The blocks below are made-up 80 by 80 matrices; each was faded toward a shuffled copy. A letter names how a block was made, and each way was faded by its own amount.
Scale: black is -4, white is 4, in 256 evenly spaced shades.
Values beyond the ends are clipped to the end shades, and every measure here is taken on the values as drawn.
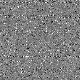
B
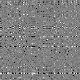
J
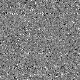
B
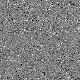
B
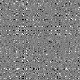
J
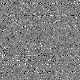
B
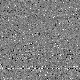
B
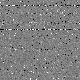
B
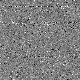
B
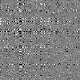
J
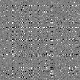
J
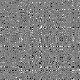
J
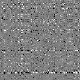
J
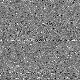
B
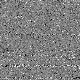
B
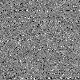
B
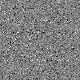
B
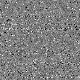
B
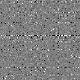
J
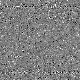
B
